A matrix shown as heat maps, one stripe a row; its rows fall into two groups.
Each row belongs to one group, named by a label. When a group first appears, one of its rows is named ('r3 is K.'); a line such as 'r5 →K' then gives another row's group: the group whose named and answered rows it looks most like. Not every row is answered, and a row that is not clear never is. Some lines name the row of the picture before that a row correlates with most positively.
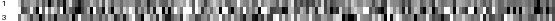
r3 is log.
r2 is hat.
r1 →hat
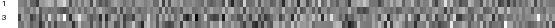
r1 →hat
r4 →log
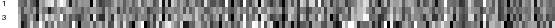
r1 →hat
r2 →hat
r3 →hat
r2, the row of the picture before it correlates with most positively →1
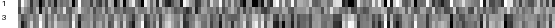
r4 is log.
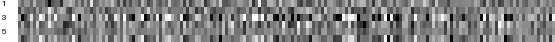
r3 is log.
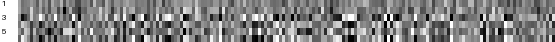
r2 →hat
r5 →hat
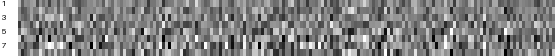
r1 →hat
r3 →hat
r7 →hat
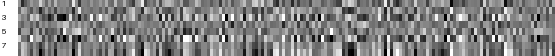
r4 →hat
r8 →log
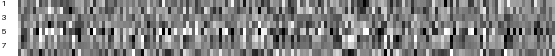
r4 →hat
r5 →hat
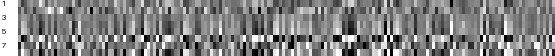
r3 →log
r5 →log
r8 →log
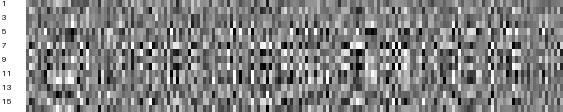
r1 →hat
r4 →hat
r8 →log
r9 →hat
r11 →hat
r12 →hat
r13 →log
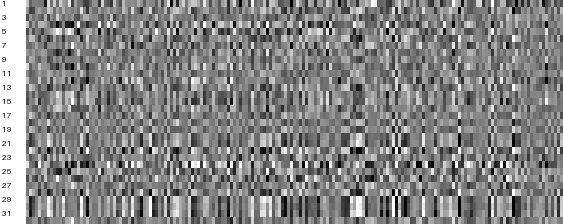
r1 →hat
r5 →hat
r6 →log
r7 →hat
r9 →log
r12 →hat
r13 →log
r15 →hat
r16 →hat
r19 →log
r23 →hat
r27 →hat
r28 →log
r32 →hat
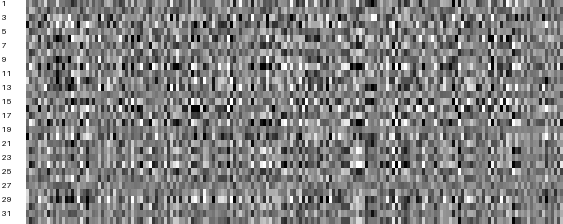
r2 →log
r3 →hat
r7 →log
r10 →log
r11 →hat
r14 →hat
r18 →log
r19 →hat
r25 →log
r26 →hat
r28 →hat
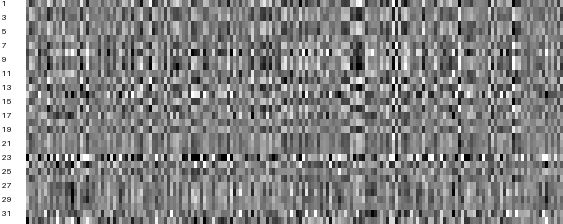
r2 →log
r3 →log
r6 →hat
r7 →log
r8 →hat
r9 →log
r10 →log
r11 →hat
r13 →log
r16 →log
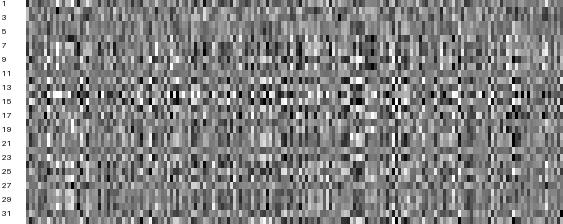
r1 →hat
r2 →hat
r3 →hat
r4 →log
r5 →log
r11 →log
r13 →log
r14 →hat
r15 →log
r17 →hat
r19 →hat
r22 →log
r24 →hat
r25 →log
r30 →hat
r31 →log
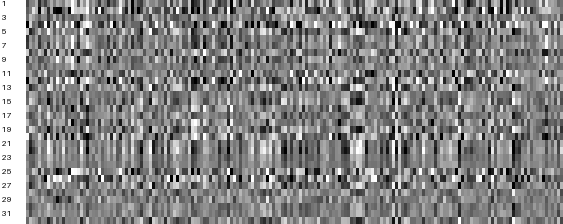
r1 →hat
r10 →hat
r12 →hat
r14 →log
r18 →hat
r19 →log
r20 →hat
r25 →hat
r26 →hat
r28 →log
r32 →log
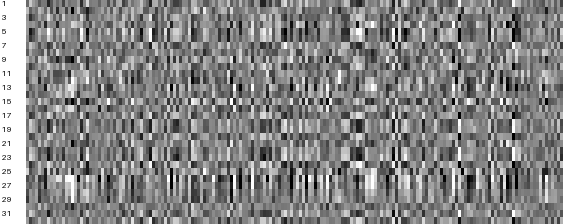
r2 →hat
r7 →log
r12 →hat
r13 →hat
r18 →log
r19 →log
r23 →log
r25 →hat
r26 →hat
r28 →hat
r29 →hat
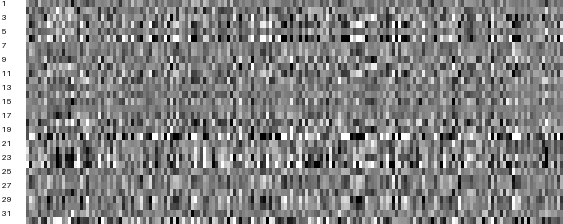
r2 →hat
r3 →hat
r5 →hat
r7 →log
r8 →log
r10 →hat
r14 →hat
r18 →hat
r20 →log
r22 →hat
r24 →hat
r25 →log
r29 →log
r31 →hat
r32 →hat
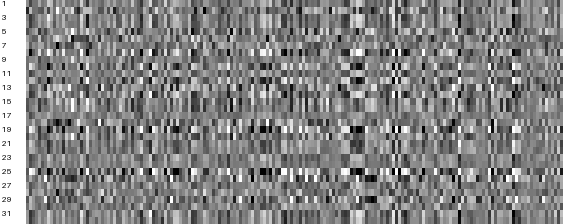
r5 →hat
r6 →hat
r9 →hat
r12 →log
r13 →hat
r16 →hat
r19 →log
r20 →hat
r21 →log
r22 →log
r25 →log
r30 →log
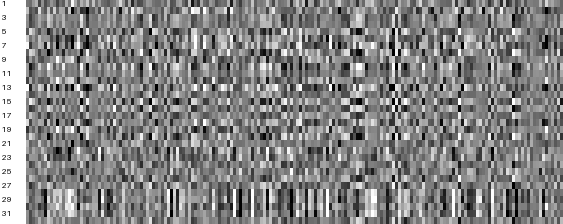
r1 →hat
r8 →log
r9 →hat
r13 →hat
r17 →log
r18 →hat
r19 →hat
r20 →log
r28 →hat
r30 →hat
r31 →hat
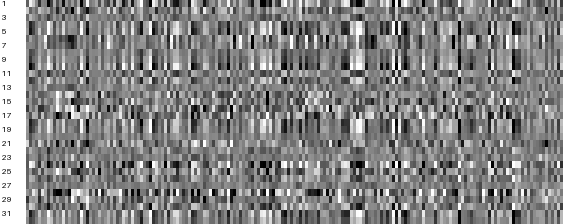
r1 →log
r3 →log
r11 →log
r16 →hat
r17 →hat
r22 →log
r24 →log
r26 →log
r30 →log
